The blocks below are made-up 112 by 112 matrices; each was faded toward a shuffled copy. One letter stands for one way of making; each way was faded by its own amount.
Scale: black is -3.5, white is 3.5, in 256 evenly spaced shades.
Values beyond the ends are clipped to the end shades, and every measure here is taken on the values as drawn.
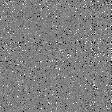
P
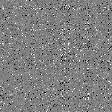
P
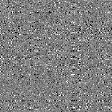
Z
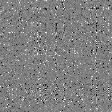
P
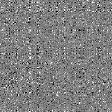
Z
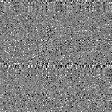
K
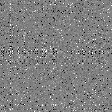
P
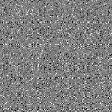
K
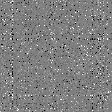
P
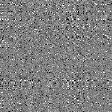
Z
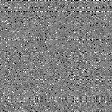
K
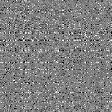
K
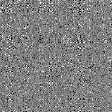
Z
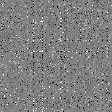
P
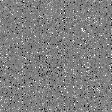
P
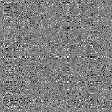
Z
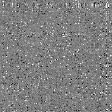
P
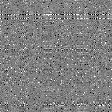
K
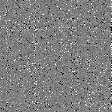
P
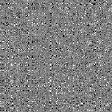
Z
